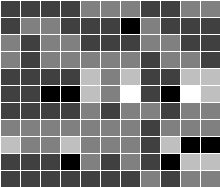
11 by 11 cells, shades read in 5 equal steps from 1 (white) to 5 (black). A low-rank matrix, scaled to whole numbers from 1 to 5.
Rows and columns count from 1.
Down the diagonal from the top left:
4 3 3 3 2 3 3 4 2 2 3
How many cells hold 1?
2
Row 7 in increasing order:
3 3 3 3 3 4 4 4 4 4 4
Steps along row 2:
down same up same same up down up same same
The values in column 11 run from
2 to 5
